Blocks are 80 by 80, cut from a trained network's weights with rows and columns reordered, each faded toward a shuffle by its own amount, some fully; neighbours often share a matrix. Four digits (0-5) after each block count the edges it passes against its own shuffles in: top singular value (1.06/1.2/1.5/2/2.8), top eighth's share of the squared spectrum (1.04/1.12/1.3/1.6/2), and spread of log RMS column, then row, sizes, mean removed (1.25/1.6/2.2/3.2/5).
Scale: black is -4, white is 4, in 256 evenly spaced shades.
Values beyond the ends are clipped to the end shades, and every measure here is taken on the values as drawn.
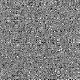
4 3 1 2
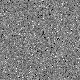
1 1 0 0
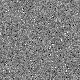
0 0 0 0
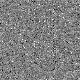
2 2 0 0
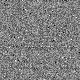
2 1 0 0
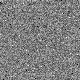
1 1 0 0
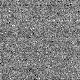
3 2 0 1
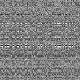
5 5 2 3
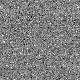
2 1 0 0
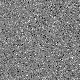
0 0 0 0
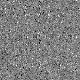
2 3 1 1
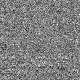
2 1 0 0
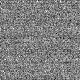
3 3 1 1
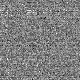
3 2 0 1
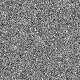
0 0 0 0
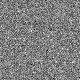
1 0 0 0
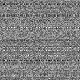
4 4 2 3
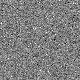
0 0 0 0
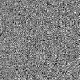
3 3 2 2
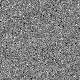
0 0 0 0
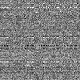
4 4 1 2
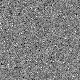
1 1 0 0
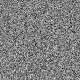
2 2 0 0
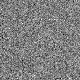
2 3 0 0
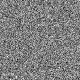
2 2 0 0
